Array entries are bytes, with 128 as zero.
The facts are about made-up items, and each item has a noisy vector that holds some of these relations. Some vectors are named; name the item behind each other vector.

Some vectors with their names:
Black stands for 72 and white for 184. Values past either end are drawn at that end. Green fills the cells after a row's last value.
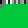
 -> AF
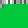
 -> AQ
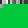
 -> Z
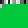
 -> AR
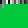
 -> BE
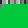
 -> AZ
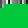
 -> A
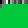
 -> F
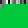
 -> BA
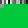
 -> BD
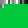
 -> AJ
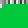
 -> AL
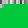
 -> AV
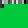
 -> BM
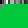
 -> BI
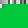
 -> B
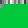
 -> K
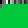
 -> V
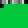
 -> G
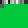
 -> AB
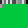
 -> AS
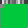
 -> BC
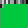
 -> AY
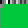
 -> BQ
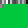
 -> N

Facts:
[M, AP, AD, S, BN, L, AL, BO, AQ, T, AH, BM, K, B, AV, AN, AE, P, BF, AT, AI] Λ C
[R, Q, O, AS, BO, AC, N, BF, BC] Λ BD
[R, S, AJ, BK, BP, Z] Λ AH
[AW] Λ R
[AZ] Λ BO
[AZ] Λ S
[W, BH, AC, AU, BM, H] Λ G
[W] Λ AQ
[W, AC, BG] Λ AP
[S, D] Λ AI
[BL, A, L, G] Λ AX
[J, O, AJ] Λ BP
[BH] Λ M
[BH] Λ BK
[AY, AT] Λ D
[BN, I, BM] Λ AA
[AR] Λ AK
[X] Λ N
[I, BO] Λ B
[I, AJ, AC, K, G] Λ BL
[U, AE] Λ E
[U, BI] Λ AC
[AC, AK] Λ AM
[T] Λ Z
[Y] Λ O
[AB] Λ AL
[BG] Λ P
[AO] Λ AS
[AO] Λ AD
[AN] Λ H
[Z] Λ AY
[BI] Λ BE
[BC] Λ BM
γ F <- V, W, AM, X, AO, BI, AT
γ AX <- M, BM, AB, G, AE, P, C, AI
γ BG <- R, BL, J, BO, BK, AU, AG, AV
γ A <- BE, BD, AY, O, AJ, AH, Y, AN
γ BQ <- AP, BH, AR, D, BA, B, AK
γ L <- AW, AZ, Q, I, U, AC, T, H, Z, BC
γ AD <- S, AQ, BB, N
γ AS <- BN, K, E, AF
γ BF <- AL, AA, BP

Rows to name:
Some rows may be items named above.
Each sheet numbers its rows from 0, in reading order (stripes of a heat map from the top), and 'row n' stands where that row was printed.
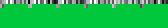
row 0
AQ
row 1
BK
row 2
Z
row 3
AQ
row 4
BO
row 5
D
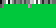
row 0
BB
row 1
S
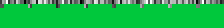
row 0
BH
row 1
AE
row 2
W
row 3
AI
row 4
AB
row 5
AD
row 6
T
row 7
BI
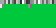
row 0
BF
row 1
K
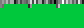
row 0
AT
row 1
AY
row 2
BL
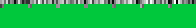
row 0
D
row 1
BN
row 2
L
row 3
U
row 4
AC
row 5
AQ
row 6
AM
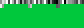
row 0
AH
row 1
BP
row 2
AX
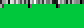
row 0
C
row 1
AU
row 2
H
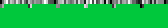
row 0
BG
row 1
O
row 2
L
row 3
R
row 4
Y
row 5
H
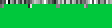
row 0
AA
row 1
J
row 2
AN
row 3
AD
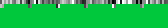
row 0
BO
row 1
BB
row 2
J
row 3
I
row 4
AK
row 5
AG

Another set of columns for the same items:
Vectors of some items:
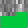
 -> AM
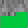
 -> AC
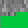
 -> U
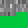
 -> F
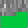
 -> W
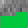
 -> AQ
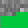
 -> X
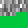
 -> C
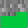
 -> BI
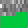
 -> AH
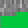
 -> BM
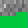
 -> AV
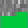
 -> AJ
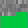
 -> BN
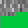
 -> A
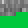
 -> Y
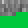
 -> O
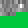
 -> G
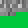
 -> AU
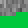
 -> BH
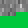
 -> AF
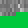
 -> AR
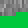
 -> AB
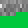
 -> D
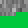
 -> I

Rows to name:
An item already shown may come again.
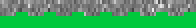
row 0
T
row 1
AA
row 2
N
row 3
BE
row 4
S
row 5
AX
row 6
AA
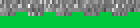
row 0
AU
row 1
BD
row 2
AU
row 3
AY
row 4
BG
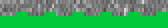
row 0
BK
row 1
AS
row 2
AG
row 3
AD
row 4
L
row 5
N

